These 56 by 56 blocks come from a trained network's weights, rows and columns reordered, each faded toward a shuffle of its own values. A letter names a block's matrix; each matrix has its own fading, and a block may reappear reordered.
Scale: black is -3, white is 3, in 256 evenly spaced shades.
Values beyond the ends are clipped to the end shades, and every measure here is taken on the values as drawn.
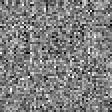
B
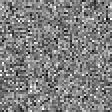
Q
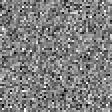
Q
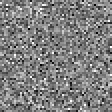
Q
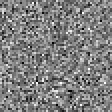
Q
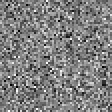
Q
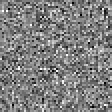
Q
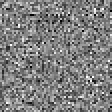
Q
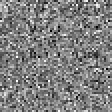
B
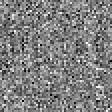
B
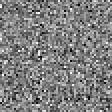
Q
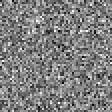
B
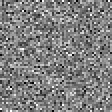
Q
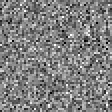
B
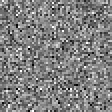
Q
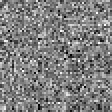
B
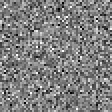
Q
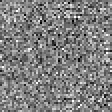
B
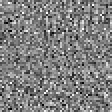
B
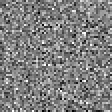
Q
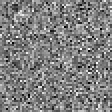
B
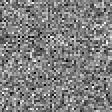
Q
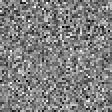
Q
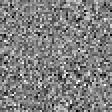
Q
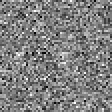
B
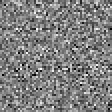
B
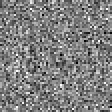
Q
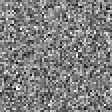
B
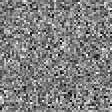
Q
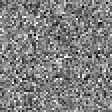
Q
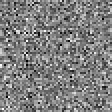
Q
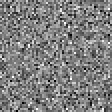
B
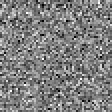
B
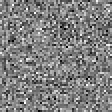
B
